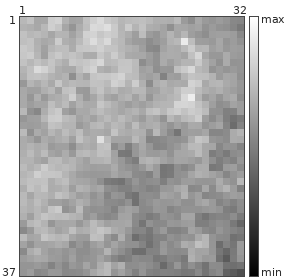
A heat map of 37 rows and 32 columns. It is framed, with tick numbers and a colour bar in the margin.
Slope: up to the top left. Histogram: bell-shaped. Grain: blotchy.
